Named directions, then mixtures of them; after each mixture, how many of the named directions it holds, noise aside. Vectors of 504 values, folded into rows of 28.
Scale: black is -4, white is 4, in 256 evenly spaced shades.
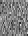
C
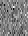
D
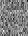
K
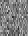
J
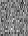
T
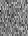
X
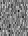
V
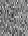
two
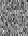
one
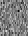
two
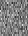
one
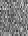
two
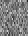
two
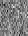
three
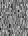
one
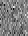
one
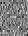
three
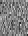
one
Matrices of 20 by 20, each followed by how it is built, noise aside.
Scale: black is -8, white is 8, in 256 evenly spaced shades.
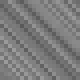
Toeplitz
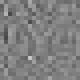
low rank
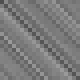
Toeplitz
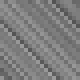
Toeplitz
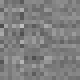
low rank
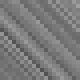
Toeplitz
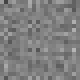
low rank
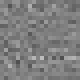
low rank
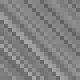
Toeplitz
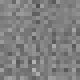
low rank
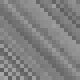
Toeplitz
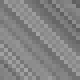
Toeplitz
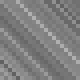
Toeplitz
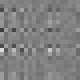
low rank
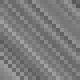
Toeplitz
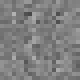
low rank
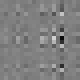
low rank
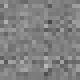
low rank
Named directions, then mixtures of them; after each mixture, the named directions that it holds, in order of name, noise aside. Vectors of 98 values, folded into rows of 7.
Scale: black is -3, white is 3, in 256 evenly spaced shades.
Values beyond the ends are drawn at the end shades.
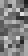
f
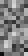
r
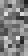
f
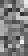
f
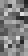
f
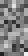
r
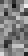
f, r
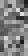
f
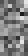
f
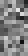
f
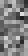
f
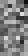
f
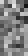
f, r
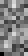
r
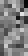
f, r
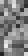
f, r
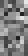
f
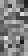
f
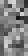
f, r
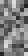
f, r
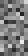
f, r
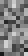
r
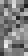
f, r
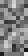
r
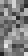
f, r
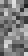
f, r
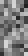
f, r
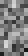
r
